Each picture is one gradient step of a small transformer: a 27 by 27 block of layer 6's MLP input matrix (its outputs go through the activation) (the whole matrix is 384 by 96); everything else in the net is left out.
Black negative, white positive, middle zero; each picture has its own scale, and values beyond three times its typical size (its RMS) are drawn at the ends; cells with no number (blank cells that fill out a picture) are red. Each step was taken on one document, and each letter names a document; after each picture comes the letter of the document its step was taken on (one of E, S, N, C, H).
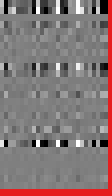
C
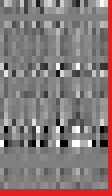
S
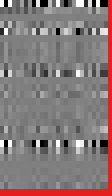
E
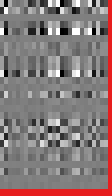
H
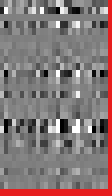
S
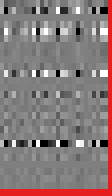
C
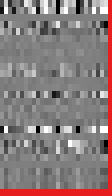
C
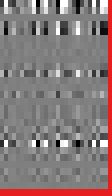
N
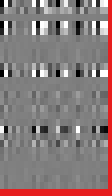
E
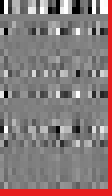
H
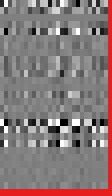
H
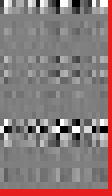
S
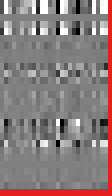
N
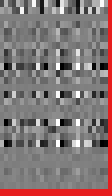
S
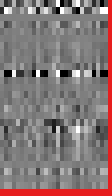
S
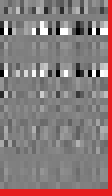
E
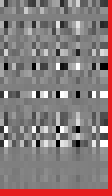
N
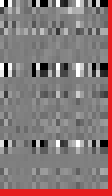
E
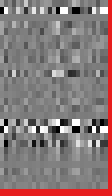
H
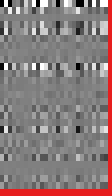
E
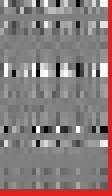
C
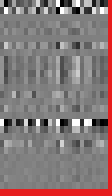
S
